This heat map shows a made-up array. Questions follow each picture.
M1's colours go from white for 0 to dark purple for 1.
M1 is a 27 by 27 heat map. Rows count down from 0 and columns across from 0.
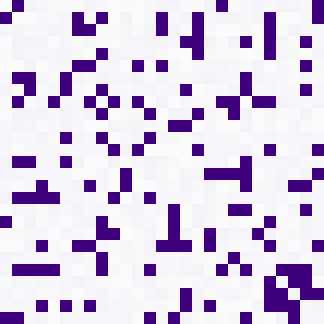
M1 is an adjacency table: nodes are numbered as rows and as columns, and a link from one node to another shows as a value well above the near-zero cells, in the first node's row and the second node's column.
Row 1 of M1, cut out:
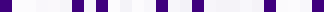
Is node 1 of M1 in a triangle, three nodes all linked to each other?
yes
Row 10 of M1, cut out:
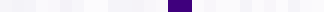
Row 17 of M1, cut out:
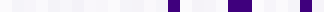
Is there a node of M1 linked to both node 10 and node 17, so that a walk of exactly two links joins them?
yes
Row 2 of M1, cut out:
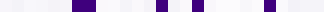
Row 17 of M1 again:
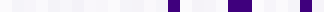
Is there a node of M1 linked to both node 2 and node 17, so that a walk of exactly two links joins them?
no
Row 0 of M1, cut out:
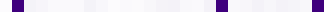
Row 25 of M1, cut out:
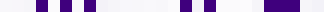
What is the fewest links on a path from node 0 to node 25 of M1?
3
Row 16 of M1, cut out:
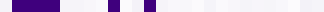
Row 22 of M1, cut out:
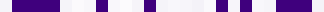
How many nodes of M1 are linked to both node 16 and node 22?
5
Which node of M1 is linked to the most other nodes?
node 22
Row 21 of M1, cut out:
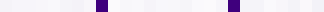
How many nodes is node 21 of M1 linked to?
2
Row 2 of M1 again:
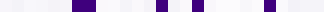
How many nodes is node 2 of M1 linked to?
5
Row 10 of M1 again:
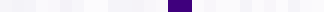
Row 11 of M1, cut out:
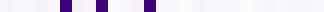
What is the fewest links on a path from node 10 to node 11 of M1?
4
